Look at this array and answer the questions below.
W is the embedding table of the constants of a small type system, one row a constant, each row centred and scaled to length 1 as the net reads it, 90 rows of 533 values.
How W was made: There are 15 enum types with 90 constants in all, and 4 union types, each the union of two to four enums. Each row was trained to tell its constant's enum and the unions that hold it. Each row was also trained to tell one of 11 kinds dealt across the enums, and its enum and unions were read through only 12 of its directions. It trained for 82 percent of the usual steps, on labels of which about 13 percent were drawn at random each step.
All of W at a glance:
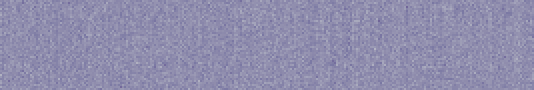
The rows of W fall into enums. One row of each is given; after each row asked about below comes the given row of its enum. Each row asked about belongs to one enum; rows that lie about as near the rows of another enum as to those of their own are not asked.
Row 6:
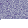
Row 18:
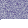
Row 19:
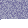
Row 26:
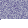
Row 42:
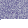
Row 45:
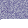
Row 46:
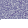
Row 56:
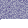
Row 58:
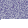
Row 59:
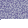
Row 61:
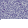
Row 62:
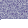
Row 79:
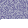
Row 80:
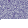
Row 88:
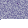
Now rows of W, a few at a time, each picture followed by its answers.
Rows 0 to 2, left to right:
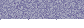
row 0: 79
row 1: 19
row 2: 19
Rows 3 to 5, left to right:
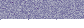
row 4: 6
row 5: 56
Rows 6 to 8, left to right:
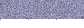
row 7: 59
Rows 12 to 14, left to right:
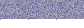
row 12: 46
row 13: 59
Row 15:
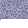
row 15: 18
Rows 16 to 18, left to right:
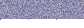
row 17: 56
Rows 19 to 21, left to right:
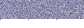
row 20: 80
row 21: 80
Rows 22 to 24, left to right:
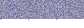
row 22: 80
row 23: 59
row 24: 19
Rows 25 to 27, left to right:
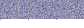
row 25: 59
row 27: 46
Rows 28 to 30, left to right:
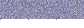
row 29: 26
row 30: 79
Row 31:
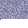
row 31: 18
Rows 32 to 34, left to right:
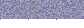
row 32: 88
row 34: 26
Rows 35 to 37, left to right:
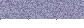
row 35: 26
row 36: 19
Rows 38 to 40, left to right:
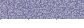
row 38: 79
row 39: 56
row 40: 79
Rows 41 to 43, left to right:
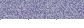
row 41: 18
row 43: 18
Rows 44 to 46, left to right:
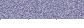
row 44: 58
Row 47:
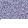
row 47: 46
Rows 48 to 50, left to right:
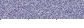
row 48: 61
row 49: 56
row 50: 18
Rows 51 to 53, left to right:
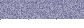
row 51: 62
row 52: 19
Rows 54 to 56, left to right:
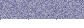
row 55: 61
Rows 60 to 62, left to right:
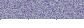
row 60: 19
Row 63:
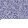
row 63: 62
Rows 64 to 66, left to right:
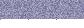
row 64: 46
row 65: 62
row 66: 62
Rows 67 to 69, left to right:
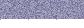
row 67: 88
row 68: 26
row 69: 46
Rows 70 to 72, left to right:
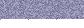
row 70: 79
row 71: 18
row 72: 58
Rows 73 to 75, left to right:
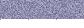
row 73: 88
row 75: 56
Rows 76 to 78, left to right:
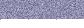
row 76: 45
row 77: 46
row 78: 88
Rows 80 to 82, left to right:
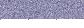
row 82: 26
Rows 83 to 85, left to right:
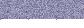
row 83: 59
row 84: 56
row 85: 59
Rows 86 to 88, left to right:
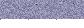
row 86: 26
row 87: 79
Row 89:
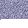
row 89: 58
